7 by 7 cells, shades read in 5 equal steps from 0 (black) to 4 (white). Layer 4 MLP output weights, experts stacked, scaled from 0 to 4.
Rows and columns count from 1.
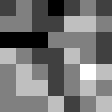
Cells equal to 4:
1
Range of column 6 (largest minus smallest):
2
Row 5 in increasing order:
1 2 2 2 3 3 4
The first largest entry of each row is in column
2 5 4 1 6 2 4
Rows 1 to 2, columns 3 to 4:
1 0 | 1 1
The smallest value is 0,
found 4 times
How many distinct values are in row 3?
3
